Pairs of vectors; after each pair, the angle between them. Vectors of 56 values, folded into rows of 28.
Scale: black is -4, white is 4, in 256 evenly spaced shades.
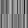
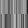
orthogonal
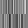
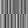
partly opposed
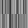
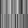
partly opposed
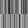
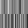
partly opposed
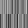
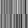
orthogonal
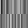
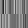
orthogonal
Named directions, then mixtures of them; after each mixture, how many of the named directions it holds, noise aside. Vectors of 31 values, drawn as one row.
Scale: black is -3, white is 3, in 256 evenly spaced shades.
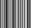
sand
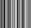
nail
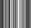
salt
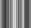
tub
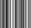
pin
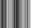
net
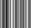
one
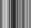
two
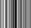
two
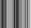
one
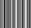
two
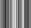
one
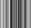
two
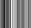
three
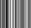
two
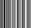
two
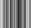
one
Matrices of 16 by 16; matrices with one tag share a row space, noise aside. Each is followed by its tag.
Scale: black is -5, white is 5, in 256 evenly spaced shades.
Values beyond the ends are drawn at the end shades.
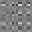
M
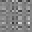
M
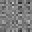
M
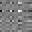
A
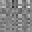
M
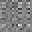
M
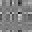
A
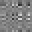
M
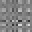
M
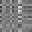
A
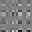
M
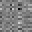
A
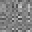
M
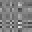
A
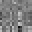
A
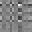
A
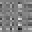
A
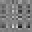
M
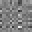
A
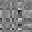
A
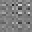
M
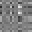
A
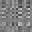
M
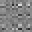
M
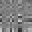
A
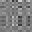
M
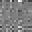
A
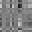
A
